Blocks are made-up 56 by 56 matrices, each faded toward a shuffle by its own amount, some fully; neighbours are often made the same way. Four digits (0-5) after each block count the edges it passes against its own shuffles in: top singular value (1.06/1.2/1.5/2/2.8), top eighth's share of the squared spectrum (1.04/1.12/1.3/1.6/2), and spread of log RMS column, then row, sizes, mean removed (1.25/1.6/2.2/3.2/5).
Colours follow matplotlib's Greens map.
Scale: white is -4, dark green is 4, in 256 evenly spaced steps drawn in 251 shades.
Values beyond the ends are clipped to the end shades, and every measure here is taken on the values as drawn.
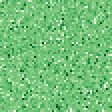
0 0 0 0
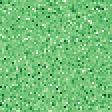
0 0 0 0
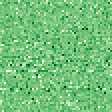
1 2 0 2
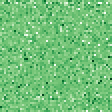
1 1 0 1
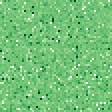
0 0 0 0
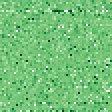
2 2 0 1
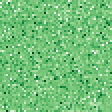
0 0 0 0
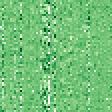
3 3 3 0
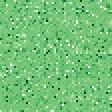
2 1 0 0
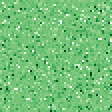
2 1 0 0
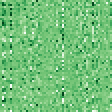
4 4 3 1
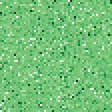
0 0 0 0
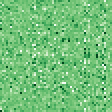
3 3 2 1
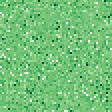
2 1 0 0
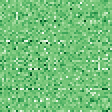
4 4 1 2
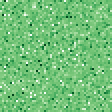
0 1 0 0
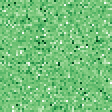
2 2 0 0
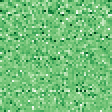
3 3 1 2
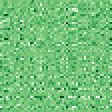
4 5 2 3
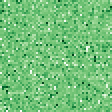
2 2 0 0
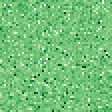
1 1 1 0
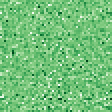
3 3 1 1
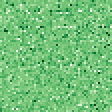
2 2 0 1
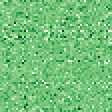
3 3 1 2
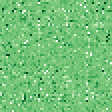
1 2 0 1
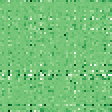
3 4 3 3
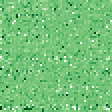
2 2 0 1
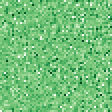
3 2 1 1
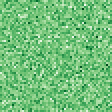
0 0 0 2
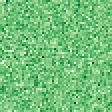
0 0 0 0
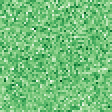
0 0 0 1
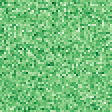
0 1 0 2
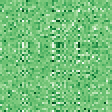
4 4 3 2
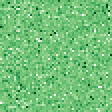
2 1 0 0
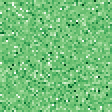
0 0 0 0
